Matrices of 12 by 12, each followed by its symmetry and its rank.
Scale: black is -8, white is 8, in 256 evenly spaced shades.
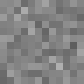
neither, full rank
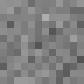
neither, full rank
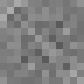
symmetric, full rank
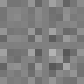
symmetric, rank two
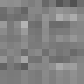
neither, rank two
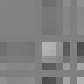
symmetric, rank one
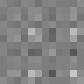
symmetric, rank two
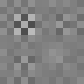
symmetric, rank two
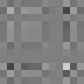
symmetric, rank one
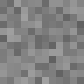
neither, full rank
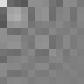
symmetric, rank two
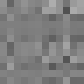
neither, rank two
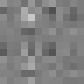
neither, rank two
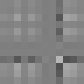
symmetric, rank one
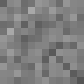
symmetric, full rank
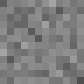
symmetric, full rank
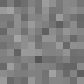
neither, full rank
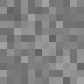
symmetric, full rank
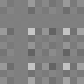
symmetric, rank one
